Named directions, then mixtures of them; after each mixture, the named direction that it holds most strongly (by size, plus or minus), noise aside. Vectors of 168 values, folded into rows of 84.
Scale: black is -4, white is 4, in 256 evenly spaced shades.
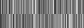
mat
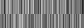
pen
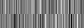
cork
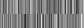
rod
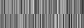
pen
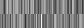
pen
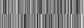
rod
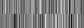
cork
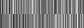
mat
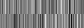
cork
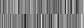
rod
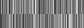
mat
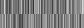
pen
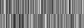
pen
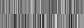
cork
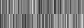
mat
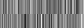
rod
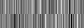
cork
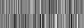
cork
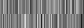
rod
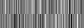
cork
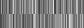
mat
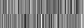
rod
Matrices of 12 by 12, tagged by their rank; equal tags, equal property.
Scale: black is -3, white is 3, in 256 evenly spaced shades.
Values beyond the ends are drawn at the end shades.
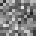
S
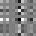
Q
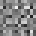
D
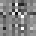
D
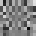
D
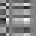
Q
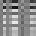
Q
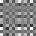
Q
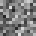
S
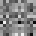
D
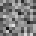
S
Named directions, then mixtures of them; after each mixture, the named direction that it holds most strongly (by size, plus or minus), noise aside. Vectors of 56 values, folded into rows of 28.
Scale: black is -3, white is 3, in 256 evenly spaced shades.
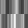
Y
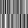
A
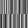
A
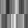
Y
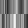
Y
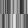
Y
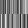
A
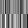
A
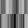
Y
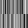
A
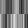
Y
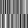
A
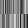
A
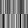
A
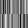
A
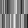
Y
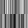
Y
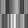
Y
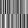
A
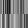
A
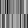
A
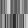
Y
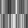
Y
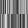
A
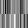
A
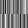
A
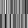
A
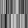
Y
